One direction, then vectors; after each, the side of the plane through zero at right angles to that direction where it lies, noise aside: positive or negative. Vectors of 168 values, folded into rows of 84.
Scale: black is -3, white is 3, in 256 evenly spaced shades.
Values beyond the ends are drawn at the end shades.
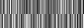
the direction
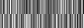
positive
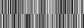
negative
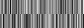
negative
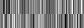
positive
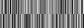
negative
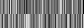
positive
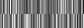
positive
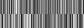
positive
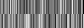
positive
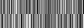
positive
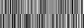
negative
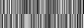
positive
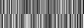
positive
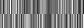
positive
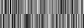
negative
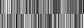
positive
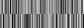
negative
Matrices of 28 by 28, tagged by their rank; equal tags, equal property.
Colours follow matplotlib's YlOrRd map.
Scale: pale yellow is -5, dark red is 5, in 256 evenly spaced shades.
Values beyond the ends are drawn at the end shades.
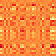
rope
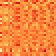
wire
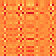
rope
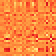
wire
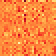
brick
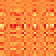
rope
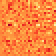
brick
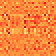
brick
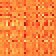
wire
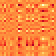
rope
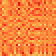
wire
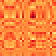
rope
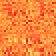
brick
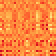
wire
